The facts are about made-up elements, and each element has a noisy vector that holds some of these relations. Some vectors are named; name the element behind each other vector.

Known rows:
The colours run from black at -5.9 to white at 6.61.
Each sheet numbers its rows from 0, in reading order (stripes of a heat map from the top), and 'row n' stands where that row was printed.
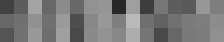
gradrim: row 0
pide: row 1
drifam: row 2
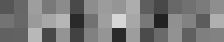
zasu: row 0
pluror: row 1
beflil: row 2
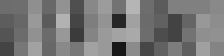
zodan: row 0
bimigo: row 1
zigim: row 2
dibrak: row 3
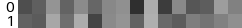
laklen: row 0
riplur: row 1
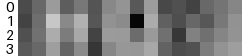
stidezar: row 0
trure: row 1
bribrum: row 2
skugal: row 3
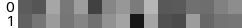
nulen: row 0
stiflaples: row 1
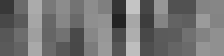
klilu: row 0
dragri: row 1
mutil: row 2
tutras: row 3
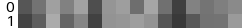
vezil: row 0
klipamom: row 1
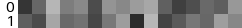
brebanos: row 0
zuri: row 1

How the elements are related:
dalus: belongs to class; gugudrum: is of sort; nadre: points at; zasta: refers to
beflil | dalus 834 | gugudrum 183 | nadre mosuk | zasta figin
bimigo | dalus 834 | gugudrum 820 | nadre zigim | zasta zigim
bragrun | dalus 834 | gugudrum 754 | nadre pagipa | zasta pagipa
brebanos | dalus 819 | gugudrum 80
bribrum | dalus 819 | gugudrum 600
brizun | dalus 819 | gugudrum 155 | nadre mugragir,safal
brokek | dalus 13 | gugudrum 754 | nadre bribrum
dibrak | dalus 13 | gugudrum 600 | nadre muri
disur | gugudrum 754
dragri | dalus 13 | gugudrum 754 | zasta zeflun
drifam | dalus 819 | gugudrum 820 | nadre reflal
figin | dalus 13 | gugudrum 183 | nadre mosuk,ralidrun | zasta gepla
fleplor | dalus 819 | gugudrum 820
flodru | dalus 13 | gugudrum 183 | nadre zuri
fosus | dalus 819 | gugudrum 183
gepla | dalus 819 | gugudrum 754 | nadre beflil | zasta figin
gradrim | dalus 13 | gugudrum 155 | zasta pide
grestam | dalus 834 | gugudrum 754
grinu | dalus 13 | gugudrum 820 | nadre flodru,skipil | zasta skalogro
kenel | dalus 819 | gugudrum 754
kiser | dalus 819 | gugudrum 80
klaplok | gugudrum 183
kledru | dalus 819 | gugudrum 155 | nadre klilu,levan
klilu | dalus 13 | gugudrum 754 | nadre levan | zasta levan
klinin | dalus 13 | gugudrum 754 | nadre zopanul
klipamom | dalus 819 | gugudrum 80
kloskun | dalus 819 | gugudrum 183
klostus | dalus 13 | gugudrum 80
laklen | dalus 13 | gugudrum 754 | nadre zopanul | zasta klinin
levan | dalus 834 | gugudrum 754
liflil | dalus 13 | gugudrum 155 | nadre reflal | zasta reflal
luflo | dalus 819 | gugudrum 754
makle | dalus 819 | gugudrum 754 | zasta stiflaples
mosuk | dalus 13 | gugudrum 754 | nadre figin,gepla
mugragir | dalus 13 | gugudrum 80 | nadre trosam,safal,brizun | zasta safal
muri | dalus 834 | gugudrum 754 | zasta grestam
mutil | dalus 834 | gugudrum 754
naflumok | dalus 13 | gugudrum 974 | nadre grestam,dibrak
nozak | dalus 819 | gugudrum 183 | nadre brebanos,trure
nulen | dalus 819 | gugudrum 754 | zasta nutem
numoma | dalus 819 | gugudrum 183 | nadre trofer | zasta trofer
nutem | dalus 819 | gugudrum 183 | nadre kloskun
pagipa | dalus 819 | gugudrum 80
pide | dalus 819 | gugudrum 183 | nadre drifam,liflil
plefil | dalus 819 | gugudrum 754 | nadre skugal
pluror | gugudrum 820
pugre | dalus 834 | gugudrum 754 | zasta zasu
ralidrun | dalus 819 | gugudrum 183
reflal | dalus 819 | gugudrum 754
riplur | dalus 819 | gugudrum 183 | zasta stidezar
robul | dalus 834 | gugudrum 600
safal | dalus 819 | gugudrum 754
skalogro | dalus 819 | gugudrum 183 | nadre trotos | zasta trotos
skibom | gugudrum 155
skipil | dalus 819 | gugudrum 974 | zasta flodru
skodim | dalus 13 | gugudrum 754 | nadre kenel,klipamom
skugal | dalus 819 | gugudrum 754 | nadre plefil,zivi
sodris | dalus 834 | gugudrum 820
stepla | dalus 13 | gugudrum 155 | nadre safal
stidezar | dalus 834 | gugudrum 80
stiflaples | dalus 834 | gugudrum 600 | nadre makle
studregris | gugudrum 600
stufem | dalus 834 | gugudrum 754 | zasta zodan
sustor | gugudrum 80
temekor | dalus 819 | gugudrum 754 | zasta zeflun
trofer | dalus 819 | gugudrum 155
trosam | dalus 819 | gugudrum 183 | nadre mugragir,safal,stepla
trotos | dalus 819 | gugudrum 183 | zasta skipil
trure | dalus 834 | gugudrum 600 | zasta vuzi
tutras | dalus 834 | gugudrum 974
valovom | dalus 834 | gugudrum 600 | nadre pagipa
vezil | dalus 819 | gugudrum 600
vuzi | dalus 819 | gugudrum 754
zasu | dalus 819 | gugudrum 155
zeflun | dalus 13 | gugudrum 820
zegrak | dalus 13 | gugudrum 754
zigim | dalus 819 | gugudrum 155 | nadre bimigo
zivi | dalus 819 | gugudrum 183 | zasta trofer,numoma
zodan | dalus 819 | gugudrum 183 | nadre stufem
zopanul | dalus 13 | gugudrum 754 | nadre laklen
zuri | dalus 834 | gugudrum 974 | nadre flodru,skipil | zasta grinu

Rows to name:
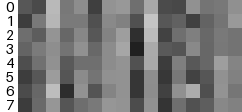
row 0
makle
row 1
levan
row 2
bragrun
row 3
valovom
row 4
zopanul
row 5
mugragir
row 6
figin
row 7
klostus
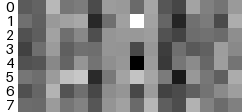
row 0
kloskun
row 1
sustor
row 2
pagipa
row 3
stepla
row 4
grinu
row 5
studregris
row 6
grestam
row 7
nutem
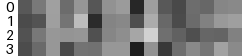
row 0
robul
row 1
trotos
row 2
kledru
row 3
flodru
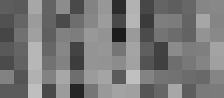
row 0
pugre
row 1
naflumok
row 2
zeflun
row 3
ralidrun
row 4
kenel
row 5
numoma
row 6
gepla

